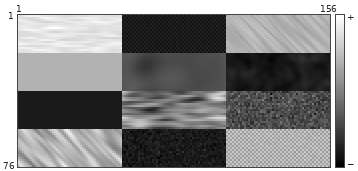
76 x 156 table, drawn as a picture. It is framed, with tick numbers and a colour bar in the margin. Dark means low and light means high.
The table splits into 4 rows of 3 panels. Panel 1,1: very high, streaked across, faint in contrast. Panel 1,2: very low, checkered, faint in contrast. Panel 1,3: high, slanting down to the right, faint in contrast. Panel 2,1: high, flat. Panel 2,2: low, smooth, faint in contrast. Panel 2,3: very low, blotchy, faint in contrast. Panel 3,1: very low, flat. Panel 3,2: middling, streaked across, strong in contrast. Panel 3,3: low, fine-grained. Panel 4,1: high, slanting down to the right. Panel 4,2: very low, fine-grained, faint in contrast. Panel 4,3: high, checkered.
